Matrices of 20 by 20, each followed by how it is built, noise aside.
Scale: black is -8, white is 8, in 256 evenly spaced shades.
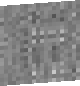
low rank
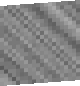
Toeplitz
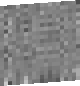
low rank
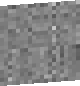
low rank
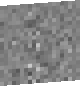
low rank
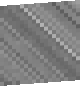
Toeplitz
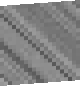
Toeplitz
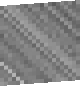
Toeplitz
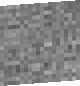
low rank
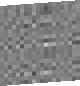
low rank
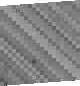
Toeplitz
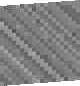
Toeplitz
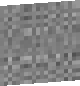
low rank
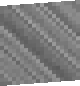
Toeplitz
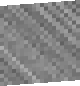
Toeplitz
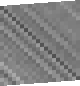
Toeplitz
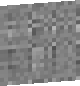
low rank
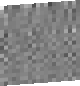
low rank
